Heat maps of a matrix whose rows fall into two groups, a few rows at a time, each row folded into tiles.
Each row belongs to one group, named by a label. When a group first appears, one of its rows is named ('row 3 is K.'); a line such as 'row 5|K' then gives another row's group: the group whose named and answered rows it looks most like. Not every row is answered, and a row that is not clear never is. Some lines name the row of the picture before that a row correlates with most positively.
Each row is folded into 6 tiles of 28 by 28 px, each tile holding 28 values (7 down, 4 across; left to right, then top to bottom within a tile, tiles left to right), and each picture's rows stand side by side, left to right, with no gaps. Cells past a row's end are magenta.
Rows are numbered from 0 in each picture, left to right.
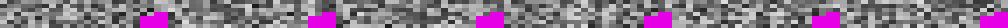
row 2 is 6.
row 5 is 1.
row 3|1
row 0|1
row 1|6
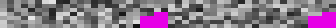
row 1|6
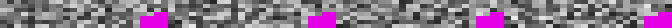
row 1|6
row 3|6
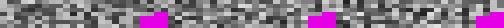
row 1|6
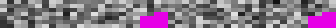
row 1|1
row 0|6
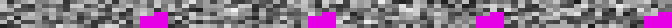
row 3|6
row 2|1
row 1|6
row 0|6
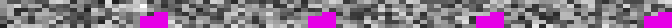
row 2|1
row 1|1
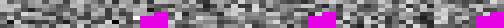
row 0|6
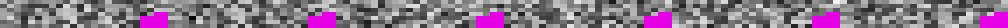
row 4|1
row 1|1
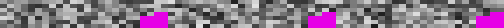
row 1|1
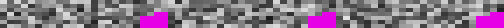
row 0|1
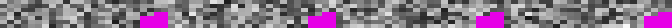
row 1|1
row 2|6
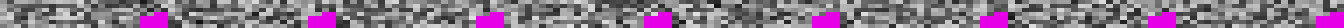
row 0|1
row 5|6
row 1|6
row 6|6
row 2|6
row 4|6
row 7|6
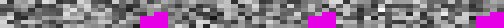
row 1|1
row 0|1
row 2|1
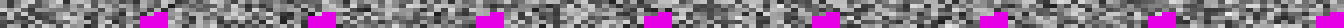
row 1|1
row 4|1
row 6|1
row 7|6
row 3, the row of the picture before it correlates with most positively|0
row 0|1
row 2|6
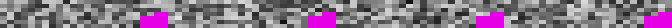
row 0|1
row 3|1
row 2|6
